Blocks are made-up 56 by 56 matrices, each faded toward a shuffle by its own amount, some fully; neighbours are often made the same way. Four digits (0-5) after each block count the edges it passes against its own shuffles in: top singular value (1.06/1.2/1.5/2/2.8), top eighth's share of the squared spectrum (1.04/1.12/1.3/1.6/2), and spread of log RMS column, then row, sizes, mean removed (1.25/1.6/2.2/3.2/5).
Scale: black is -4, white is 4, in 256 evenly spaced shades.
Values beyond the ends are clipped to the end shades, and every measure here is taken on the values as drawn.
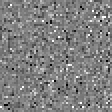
3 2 1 1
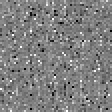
2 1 1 0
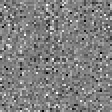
3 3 2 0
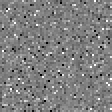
0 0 0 0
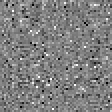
3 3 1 1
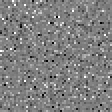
0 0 0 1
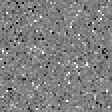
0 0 0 0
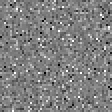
1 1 0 0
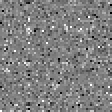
3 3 1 1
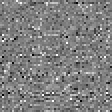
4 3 1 2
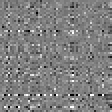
4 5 3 3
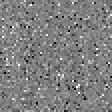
2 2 0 0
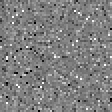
1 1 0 0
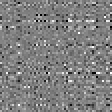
4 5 3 3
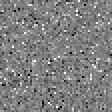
0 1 0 0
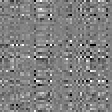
4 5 3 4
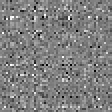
4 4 2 2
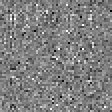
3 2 1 1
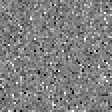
1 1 0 0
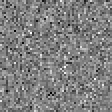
2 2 0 0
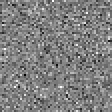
3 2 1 1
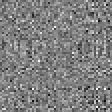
4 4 2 2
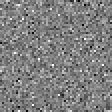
3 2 0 1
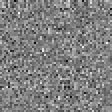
3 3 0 1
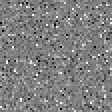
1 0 0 1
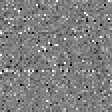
3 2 1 1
